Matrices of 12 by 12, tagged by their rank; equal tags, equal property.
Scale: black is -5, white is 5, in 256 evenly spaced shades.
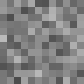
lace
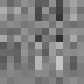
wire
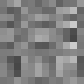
wire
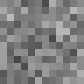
lace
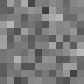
lace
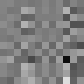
wire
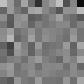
wire
